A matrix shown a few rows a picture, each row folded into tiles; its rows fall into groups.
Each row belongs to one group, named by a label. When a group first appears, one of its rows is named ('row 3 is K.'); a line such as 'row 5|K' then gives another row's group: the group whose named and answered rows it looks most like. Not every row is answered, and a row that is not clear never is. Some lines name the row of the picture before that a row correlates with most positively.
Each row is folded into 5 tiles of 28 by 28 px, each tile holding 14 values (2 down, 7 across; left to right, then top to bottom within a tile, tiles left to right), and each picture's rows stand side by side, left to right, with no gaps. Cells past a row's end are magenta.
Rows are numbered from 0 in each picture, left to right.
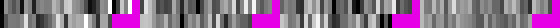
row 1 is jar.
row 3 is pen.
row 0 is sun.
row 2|jar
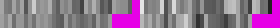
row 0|pen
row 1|pen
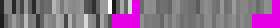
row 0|sun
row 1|jar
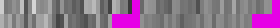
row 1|jar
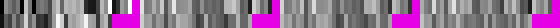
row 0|sun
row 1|pen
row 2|pen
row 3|pen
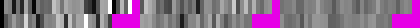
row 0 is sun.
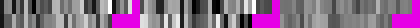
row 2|jar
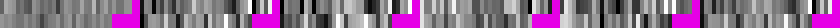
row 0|jar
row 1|sun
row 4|jar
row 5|sun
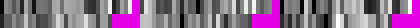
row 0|sun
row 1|jar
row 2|sun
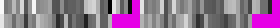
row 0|pen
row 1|pen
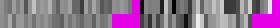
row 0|pen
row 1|sun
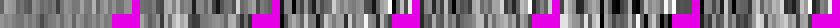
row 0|jar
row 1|jar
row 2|sun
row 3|sun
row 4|jar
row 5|sun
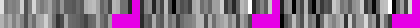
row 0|pen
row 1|sun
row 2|sun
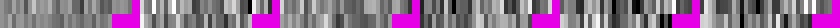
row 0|pen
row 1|pen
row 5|jar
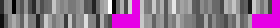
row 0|sun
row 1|pen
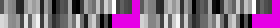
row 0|jar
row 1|jar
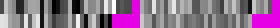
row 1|pen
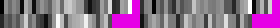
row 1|sun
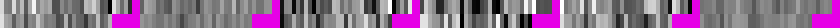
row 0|pen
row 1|jar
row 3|jar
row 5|jar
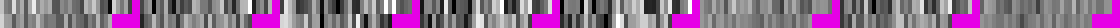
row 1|sun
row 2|jar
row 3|sun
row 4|sun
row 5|pen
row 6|sun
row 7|jar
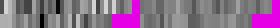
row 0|jar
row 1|jar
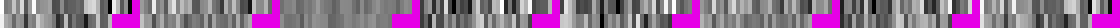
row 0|pen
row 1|pen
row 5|pen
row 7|pen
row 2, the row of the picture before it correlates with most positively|1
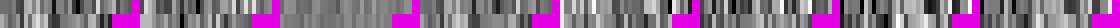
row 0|jar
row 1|jar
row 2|jar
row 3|jar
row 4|pen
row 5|sun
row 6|sun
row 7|sun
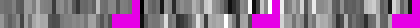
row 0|jar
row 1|sun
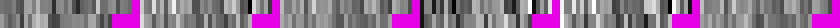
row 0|jar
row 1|pen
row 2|pen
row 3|sun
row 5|pen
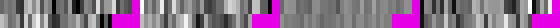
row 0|jar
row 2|jar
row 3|sun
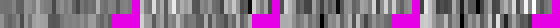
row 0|jar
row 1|pen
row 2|jar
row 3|jar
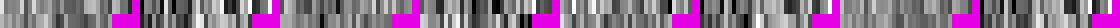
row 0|pen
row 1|sun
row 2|jar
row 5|sun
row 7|sun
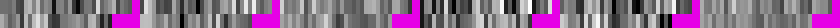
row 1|jar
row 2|pen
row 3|sun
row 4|jar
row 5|pen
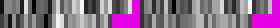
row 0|sun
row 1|sun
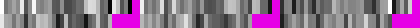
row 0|pen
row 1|pen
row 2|sun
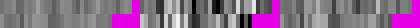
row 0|jar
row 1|jar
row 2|jar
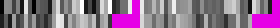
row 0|sun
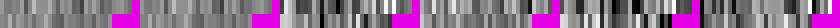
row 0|pen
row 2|jar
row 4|jar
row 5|sun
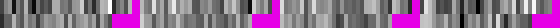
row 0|sun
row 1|pen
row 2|pen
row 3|jar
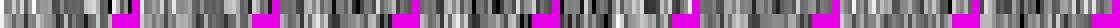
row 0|pen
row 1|pen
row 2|jar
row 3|jar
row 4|sun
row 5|jar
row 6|pen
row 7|jar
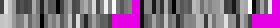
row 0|jar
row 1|sun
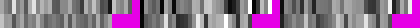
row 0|pen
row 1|sun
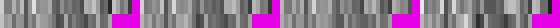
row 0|pen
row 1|pen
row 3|pen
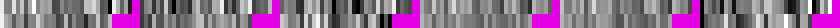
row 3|pen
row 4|pen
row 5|sun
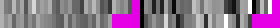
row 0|pen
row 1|sun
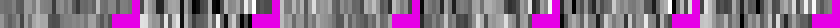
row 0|jar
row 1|jar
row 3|sun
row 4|sun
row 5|jar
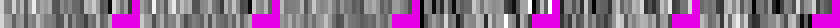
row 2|pen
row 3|sun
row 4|sun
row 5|jar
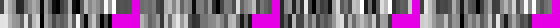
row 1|jar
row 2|sun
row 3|jar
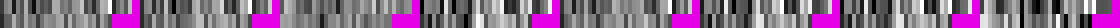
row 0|sun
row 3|sun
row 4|sun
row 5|sun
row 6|sun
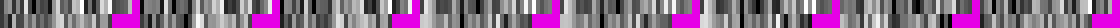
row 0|sun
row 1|sun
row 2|sun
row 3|jar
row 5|jar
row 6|jar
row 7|sun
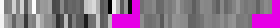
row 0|pen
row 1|jar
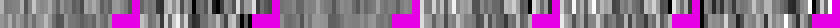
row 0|pen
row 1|jar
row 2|jar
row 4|pen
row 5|sun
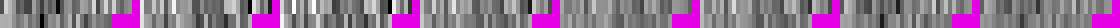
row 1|pen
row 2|pen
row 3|pen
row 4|pen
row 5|pen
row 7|jar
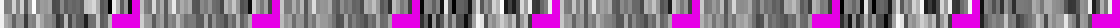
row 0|pen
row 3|sun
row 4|pen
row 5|pen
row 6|sun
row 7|sun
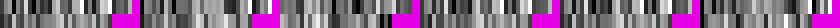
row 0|sun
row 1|sun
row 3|sun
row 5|sun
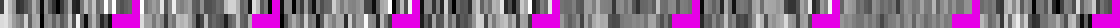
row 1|pen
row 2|sun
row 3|sun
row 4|jar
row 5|sun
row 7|jar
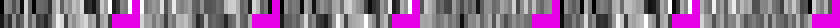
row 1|pen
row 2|sun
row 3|jar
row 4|sun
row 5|pen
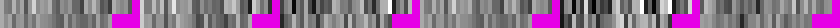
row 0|pen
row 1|pen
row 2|sun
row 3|pen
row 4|sun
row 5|jar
